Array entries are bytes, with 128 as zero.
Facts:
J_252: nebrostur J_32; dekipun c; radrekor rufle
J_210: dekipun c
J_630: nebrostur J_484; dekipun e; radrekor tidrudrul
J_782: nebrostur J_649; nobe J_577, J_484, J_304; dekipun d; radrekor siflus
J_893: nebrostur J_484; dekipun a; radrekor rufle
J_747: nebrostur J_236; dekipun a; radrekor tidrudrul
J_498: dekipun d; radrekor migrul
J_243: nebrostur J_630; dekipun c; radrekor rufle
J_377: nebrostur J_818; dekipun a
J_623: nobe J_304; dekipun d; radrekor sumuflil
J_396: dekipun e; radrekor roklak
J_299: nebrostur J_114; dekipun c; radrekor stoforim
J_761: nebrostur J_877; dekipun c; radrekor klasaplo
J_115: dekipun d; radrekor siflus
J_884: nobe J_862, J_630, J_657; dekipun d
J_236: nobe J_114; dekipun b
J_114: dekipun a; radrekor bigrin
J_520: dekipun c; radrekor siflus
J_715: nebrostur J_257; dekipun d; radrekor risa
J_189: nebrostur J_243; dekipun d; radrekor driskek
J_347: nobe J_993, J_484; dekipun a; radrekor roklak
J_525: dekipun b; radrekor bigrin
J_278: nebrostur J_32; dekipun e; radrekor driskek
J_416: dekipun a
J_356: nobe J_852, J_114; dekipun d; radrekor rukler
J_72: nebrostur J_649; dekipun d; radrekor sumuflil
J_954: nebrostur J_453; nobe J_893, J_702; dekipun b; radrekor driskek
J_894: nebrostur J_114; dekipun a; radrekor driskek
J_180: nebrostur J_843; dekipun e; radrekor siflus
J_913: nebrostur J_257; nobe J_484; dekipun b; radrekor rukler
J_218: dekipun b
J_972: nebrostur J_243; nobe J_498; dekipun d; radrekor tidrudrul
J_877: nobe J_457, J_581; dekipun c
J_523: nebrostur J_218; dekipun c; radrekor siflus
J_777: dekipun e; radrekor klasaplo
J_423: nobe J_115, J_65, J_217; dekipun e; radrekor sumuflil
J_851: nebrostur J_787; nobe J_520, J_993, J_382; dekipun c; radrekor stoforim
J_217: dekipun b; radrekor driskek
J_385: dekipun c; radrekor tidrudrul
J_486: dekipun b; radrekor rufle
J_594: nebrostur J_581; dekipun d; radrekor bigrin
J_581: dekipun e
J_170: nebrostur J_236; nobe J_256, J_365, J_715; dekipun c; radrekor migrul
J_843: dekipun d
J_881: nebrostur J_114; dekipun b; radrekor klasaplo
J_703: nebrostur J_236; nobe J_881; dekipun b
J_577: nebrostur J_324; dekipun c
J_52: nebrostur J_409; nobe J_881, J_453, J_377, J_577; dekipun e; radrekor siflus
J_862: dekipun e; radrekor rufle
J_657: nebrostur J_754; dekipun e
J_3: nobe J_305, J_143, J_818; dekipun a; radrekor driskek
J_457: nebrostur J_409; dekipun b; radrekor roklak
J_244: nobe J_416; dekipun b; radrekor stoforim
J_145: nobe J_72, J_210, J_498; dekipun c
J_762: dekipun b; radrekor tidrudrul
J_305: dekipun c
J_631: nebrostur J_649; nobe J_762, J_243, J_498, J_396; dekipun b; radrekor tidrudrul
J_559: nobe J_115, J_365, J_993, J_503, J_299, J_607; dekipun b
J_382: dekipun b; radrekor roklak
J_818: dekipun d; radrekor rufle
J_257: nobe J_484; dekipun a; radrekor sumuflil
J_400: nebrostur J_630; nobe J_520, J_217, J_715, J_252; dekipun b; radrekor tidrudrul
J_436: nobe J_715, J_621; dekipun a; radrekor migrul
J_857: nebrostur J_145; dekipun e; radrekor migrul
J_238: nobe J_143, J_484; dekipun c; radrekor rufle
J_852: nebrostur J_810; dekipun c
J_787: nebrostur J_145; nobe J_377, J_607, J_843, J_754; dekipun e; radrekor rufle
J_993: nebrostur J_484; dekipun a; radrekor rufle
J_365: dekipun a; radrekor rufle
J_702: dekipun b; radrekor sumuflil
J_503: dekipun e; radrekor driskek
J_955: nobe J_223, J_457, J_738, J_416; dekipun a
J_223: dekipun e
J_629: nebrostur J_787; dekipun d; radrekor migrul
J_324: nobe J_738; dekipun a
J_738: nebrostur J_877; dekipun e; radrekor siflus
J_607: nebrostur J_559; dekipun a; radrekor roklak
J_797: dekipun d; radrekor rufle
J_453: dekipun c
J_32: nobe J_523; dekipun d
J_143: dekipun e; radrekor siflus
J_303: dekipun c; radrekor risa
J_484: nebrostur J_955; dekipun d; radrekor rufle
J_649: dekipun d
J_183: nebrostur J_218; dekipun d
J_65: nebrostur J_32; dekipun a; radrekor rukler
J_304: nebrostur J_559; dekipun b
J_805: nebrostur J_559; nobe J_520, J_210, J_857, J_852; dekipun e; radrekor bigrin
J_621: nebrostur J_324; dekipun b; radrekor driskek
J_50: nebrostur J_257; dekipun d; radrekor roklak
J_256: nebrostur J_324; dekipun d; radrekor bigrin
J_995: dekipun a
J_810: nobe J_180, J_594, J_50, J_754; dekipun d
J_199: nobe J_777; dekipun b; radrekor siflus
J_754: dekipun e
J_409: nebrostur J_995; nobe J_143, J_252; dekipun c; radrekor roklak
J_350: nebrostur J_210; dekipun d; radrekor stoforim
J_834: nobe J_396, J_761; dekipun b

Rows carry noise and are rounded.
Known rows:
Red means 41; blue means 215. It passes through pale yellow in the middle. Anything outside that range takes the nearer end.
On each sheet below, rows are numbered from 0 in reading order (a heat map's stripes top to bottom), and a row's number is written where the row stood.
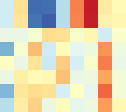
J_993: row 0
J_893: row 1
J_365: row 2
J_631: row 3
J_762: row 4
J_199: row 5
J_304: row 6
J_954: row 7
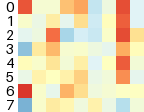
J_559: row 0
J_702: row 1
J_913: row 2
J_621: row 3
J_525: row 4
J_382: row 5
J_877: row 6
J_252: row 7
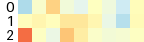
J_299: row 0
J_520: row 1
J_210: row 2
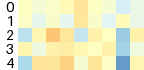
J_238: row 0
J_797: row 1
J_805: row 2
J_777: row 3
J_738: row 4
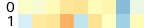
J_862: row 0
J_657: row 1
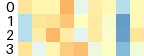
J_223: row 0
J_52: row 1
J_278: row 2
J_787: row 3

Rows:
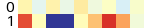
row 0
J_385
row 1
J_484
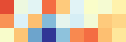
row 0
J_324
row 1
J_356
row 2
J_189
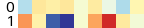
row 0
J_523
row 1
J_243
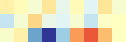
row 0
J_884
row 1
J_629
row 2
J_972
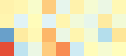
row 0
J_305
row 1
J_623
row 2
J_607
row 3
J_257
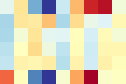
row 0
J_400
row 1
J_577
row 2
J_72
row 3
J_256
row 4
J_183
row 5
J_630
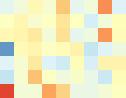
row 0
J_486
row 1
J_115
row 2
J_217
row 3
J_715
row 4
J_594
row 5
J_851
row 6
J_145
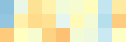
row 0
J_747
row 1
J_894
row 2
J_409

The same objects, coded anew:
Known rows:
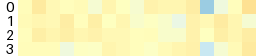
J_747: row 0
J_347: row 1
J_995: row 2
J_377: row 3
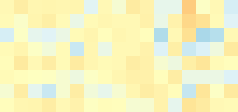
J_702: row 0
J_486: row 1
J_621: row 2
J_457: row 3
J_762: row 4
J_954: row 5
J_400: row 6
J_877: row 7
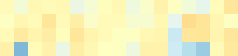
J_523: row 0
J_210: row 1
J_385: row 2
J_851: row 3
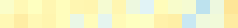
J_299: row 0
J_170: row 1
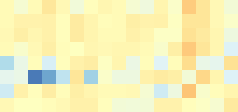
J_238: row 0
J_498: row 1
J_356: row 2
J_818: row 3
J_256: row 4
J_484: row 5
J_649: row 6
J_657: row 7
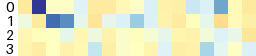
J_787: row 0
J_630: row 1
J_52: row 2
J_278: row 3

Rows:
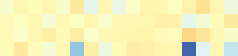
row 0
J_955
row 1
J_183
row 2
J_115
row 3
J_913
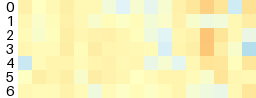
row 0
J_805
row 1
J_852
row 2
J_862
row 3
J_503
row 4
J_114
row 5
J_436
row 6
J_761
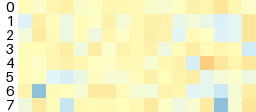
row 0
J_365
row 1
J_631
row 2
J_881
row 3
J_3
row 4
J_303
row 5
J_189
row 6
J_857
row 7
J_72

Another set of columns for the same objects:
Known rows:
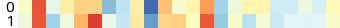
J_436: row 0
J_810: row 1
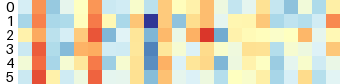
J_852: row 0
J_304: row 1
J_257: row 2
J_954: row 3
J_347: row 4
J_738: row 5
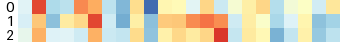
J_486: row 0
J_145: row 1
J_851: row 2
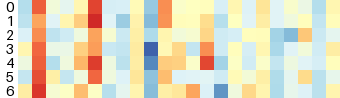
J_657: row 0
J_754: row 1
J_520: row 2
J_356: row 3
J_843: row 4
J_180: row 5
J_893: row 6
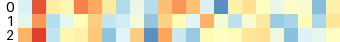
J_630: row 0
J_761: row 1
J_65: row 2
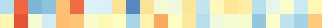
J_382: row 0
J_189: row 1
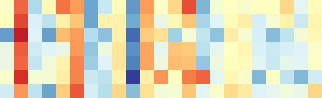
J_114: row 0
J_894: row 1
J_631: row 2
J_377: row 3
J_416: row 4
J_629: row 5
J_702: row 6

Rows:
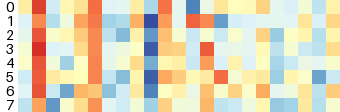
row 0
J_278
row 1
J_324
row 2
J_862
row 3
J_594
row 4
J_350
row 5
J_857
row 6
J_913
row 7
J_409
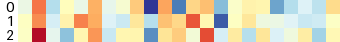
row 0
J_607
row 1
J_955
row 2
J_715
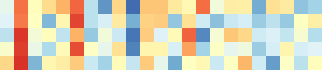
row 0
J_787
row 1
J_72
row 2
J_747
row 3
J_115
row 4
J_252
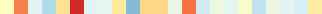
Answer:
J_623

